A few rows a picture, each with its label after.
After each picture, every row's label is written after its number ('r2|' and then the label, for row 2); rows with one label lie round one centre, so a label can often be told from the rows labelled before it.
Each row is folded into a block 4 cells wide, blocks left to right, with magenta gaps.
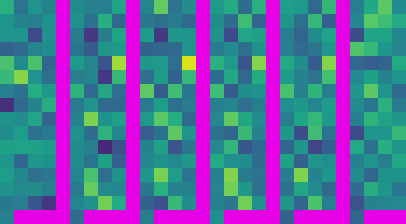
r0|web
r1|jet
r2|jet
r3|jet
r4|jet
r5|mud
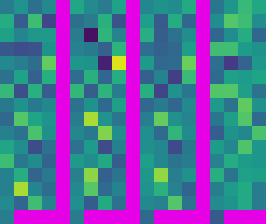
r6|jet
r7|jet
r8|jet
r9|mud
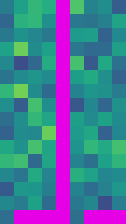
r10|mud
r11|web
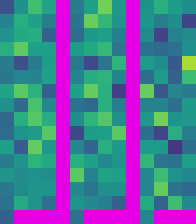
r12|mud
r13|mud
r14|jet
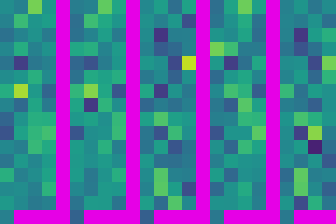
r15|mud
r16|mud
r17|jet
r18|mud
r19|jet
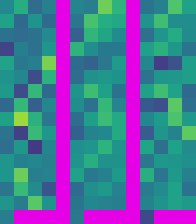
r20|jet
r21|mud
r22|mud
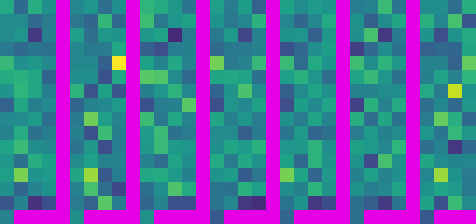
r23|web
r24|jet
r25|web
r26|web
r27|web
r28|web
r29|jet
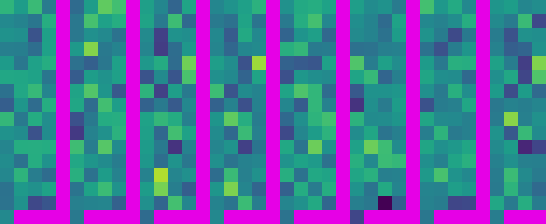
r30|web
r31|mud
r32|jet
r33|jet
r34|mud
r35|web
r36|web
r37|jet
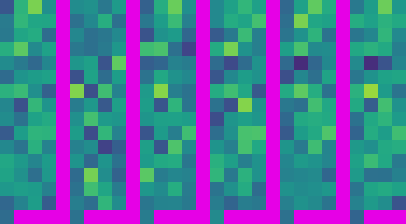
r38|mud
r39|jet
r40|mud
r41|mud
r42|mud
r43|mud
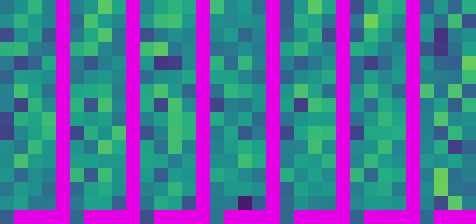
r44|mud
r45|mud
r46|mud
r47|web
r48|mud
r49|mud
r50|jet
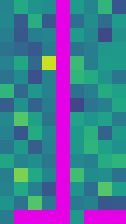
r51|jet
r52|web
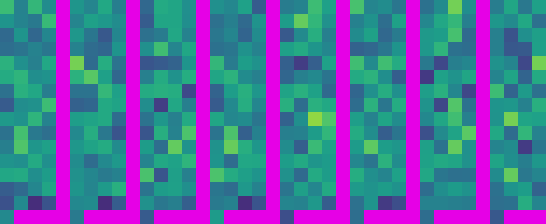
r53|web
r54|web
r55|mud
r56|web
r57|mud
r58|web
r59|mud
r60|jet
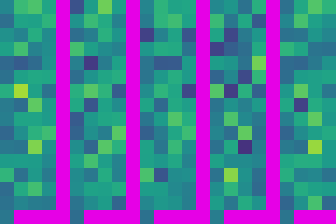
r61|mud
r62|mud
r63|mud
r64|jet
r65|mud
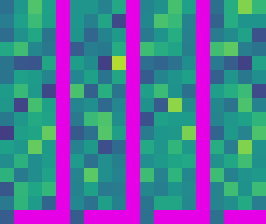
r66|mud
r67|jet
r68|mud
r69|mud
